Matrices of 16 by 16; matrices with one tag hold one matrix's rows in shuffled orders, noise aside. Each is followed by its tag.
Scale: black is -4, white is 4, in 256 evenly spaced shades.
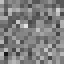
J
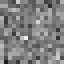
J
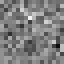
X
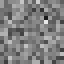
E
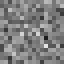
E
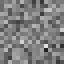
E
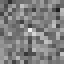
X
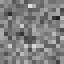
X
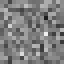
E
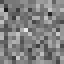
J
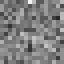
X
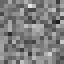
X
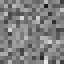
E
